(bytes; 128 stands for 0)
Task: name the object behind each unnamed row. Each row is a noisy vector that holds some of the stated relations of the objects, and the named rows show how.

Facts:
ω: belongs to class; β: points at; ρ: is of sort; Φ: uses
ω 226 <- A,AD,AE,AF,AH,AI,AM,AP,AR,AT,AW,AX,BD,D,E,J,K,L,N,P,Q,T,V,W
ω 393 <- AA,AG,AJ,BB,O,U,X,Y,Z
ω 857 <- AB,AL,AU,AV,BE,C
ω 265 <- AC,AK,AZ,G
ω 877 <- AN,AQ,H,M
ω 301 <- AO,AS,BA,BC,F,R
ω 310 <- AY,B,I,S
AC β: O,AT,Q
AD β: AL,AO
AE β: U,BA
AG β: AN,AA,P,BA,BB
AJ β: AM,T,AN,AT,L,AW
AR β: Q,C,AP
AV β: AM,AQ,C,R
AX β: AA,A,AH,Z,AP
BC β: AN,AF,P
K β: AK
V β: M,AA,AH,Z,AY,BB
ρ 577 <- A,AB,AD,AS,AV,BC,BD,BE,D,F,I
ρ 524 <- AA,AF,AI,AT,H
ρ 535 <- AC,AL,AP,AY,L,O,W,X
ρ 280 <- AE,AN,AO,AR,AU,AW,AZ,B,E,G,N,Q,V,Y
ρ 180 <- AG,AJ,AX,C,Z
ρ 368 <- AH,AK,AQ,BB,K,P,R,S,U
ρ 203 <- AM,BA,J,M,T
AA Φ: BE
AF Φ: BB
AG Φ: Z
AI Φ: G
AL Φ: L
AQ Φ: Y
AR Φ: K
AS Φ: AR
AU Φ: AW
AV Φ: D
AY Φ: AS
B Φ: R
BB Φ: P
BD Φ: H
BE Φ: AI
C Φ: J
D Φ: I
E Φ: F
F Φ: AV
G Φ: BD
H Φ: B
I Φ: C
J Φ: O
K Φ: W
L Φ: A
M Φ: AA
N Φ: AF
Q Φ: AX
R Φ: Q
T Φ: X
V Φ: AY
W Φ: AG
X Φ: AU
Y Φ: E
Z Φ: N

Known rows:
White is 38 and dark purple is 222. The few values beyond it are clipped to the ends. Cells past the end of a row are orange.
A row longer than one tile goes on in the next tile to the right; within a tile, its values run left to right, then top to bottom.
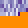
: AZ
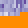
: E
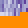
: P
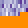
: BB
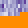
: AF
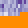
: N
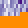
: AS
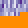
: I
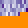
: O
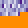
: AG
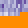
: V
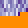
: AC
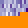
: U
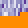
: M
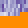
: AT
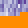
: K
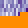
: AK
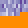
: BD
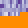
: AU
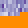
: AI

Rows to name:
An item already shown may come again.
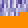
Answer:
I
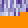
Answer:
S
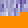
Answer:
D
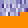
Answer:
AA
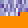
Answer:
G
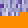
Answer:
BE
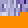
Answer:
AM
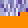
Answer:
AZ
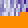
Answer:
BA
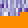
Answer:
H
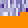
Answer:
AN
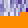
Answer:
AO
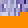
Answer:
AM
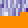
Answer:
AQ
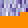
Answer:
BB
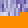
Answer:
AT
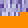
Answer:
AB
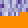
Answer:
AL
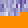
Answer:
D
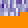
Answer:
B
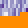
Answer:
AQ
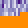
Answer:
AY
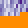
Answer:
F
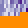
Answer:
BC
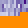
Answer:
AM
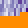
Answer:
R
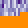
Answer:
AY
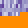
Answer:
C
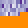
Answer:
Y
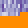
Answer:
AX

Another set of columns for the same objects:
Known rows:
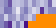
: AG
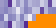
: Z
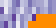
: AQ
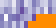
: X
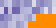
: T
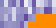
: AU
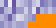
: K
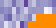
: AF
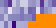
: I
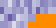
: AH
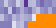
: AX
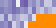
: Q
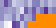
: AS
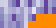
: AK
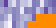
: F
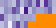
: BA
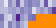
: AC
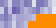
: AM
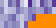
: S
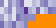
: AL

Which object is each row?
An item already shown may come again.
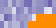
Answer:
AT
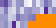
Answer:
AV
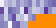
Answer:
R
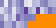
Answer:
AL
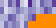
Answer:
S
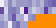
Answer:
R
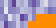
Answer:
AN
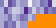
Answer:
C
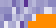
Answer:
AF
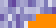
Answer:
AZ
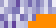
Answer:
M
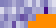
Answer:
AB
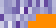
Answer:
BA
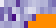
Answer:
BB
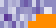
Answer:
AI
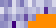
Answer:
BE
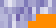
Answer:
AP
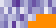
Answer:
H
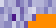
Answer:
U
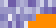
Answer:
AZ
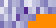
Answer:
AL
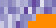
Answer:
AO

